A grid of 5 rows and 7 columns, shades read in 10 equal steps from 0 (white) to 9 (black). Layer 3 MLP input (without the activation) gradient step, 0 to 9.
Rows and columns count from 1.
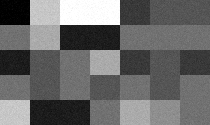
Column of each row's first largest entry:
1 3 1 2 2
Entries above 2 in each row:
4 7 7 7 6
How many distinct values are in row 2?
3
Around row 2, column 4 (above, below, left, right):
0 3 8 5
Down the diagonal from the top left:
9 3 5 6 3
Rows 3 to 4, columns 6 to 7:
6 7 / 6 5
